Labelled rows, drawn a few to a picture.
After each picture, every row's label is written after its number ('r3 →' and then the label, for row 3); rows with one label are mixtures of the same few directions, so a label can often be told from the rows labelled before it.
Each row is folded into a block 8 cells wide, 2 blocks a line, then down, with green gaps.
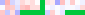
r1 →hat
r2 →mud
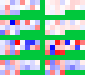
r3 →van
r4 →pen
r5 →mud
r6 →mud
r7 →pen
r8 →van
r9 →hat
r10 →hat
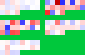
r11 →hat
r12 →mud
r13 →van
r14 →mud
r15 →van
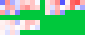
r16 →hat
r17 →pen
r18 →pen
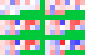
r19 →mud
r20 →van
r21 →pen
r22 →pen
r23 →pen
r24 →pen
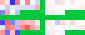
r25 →mud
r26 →mud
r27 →hat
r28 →mud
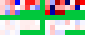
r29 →pen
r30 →van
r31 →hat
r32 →van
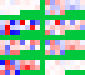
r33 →mud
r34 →hat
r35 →van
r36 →mud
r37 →van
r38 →hat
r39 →hat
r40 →mud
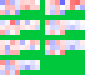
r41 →hat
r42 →pen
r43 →mud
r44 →hat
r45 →van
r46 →hat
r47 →hat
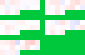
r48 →hat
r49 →pen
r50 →van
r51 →pen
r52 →pen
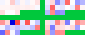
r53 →mud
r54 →van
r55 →mud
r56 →van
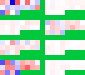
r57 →mud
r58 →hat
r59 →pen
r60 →hat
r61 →mud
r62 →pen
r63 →hat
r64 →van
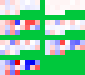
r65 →hat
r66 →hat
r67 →pen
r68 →mud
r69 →mud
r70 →pen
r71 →pen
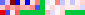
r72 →mud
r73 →mud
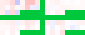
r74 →pen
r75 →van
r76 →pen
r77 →hat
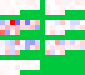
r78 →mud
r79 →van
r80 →mud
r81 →pen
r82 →pen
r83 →mud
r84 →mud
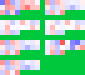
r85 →hat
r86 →hat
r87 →van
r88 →van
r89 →hat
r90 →pen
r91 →hat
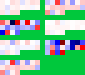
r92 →van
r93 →mud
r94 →mud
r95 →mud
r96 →mud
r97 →pen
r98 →mud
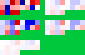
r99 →van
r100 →pen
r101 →pen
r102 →pen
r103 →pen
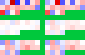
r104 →mud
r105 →mud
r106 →mud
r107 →hat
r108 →hat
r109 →hat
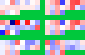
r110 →mud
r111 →pen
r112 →mud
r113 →pen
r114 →pen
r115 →hat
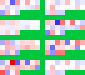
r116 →mud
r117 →van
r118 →hat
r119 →mud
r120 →hat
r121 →van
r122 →mud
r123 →van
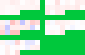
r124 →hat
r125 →mud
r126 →van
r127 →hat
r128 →pen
